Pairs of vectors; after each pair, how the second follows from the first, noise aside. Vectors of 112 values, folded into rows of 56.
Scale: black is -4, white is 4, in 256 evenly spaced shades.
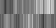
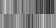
negated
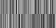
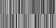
wrapped around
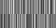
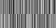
negated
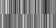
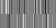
partly zeroed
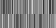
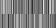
negated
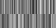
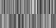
negated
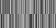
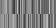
wrapped around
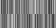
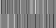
partly zeroed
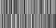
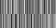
negated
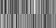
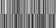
wrapped around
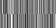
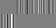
partly zeroed
